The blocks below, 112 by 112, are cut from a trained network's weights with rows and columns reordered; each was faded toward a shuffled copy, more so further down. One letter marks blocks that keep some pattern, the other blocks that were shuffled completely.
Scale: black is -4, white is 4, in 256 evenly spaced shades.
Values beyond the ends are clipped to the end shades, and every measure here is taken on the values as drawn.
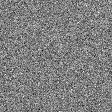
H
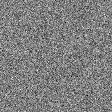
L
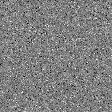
L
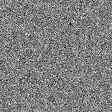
H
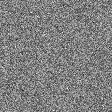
H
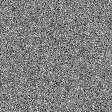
H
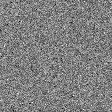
H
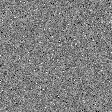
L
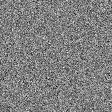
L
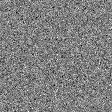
H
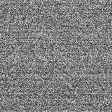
L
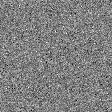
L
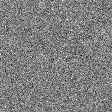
H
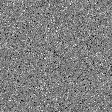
H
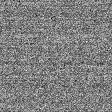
L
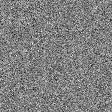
H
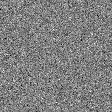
H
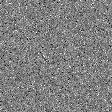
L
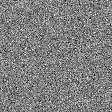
H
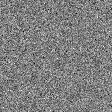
H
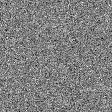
H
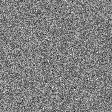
H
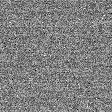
L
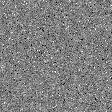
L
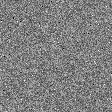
H
